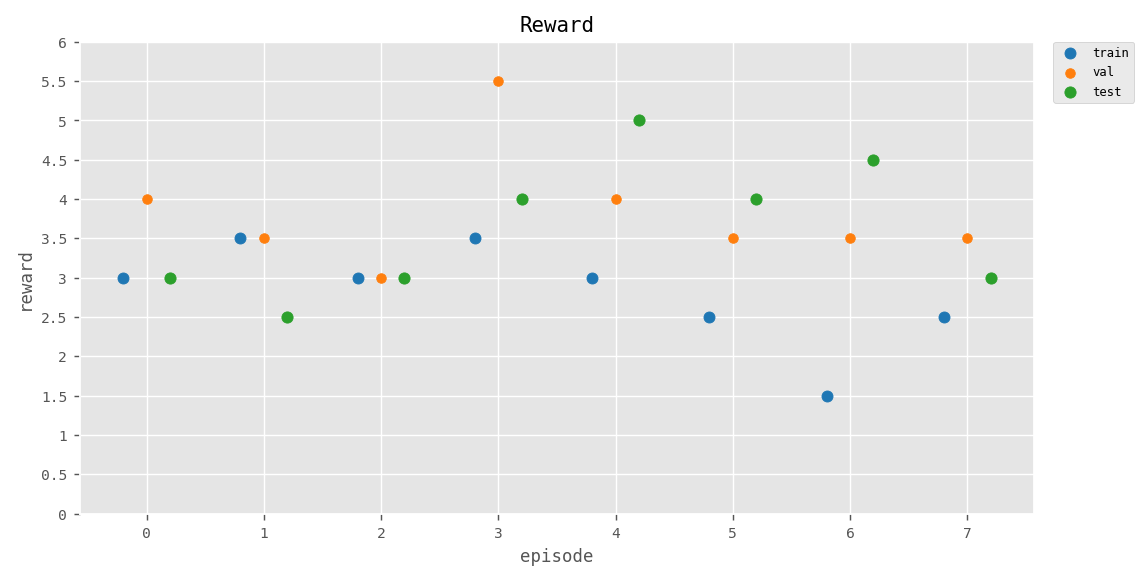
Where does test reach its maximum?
4
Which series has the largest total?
val
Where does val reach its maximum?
3
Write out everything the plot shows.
Title: Reward
x-axis: episode, ticks 0 1 2 3 4 5 6 7
y-axis: reward, ticks 0 0.5 1 1.5 2 2.5 3 3.5 4 4.5 5 5.5 6
Legend: train, val, test
Values:
train: 3 3.5 3 3.5 3 2.5 1.5 2.5
val: 4 3.5 3 5.5 4 3.5 3.5 3.5
test: 3 2.5 3 4 5 4 4.5 3
